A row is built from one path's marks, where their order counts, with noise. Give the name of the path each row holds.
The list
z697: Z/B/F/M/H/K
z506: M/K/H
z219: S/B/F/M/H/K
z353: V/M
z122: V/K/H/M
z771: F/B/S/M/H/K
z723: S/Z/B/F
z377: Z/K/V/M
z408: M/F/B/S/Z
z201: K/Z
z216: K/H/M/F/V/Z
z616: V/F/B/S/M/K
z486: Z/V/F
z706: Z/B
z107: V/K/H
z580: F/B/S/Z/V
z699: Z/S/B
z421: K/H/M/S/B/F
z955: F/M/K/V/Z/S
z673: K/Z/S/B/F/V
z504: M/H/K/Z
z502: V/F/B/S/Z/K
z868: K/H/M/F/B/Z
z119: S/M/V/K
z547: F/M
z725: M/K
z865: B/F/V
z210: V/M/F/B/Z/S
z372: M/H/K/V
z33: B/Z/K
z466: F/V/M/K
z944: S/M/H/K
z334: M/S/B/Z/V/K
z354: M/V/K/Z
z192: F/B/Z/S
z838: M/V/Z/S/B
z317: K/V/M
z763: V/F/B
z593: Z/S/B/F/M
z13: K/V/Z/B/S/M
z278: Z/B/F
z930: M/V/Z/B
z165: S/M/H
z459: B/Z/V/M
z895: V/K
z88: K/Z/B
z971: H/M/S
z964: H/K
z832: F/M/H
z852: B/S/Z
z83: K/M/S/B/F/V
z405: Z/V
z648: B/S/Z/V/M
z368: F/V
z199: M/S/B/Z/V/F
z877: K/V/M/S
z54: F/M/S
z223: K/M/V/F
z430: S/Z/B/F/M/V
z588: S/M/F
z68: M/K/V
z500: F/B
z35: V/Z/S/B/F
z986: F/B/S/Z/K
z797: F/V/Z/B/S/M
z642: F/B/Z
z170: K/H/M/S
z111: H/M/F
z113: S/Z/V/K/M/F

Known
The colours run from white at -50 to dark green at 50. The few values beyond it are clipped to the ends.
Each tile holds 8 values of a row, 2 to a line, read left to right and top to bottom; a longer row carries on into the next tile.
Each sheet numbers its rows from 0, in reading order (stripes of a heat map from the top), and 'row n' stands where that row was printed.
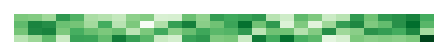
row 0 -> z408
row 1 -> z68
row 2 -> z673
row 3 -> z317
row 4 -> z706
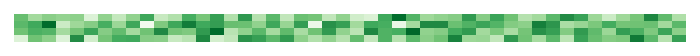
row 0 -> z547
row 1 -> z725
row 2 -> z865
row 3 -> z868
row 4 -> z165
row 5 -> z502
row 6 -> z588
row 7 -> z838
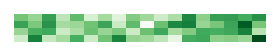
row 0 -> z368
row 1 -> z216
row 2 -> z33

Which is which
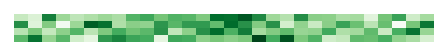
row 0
z107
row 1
z13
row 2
z852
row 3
z895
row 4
z504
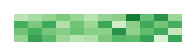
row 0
z955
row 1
z405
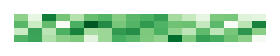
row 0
z964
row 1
z459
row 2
z372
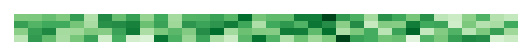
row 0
z797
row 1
z500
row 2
z580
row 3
z723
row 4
z201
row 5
z354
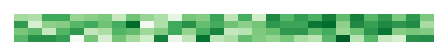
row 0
z377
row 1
z832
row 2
z763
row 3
z278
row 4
z642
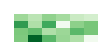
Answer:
z223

